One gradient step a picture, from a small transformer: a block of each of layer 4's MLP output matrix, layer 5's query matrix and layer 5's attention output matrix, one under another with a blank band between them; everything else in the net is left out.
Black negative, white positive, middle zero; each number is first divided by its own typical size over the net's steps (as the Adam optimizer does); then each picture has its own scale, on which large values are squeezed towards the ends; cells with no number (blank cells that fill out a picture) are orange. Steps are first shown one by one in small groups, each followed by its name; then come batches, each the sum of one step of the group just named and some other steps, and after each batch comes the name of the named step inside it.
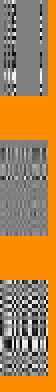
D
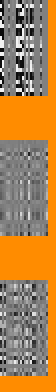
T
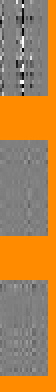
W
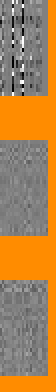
W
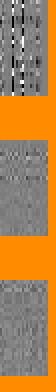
W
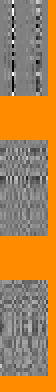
D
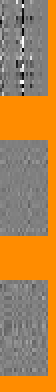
W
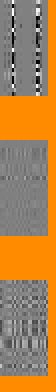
D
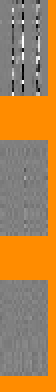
D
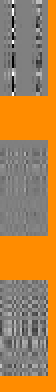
D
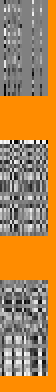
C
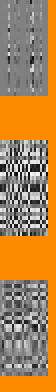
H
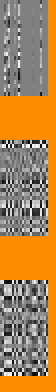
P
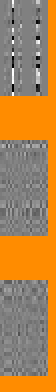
P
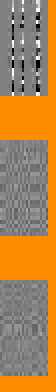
H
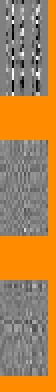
H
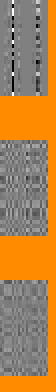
P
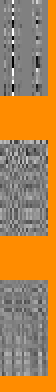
C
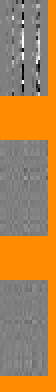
H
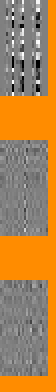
P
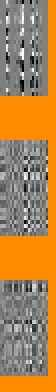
H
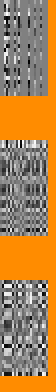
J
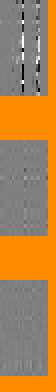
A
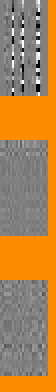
J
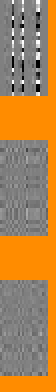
J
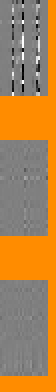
A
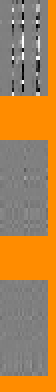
A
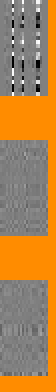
J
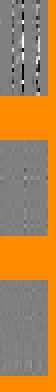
A
